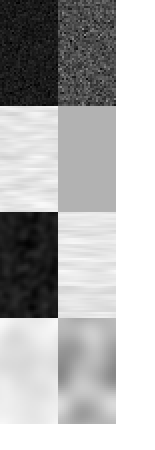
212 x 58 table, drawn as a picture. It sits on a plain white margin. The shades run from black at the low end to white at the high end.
The table splits into 4 rows of 2 panels. Panel 1,1: very low, fine-grained, faint in contrast. Panel 1,2: low, fine-grained. Panel 2,1: very high, streaked across, faint in contrast. Panel 2,2: high, flat. Panel 3,1: very low, blotchy, faint in contrast. Panel 3,2: very high, streaked across, faint in contrast. Panel 4,1: very high, smooth, faint in contrast. Panel 4,2: high, smooth.
